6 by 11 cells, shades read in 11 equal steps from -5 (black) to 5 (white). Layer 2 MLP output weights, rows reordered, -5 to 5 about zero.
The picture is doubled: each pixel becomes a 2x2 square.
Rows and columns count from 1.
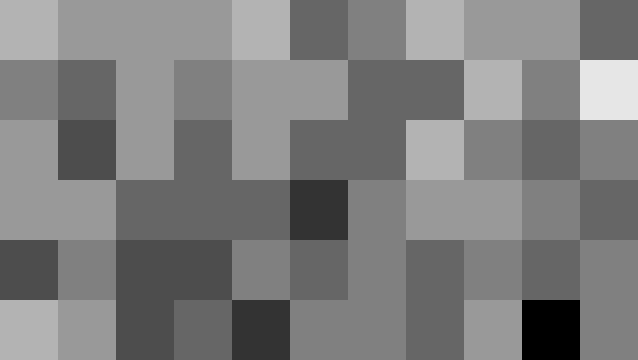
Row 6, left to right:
2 1 -2 -1 -3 0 0 -1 1 -5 0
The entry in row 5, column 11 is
0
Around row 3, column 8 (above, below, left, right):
-1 1 -1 0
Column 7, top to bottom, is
0 -1 -1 0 0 0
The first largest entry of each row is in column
1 11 8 1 2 1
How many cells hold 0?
16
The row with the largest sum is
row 1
